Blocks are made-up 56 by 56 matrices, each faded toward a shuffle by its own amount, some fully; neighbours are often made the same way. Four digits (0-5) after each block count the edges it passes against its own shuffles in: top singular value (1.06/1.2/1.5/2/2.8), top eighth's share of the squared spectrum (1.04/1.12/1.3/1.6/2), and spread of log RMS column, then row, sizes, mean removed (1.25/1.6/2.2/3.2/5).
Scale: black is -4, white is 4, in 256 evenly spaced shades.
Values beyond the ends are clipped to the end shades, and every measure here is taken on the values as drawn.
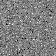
0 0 0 0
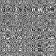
4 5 2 3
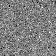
0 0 0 0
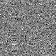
3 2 0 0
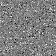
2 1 0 0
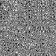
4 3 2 2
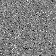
2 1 0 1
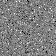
0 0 0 0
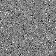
0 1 1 0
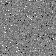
0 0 0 0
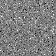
1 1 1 0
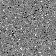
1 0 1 0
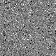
0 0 1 0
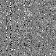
2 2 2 0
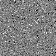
1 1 1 0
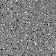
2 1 1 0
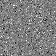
0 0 0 0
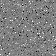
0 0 0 0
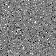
2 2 0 0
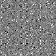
3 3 2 1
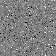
1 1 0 0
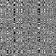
4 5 3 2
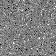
1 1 0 0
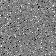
2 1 0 0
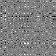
4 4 2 3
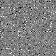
3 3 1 1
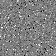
2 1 0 0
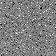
0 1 0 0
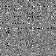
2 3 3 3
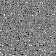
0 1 0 1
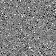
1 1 0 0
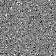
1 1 1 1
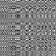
5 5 4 4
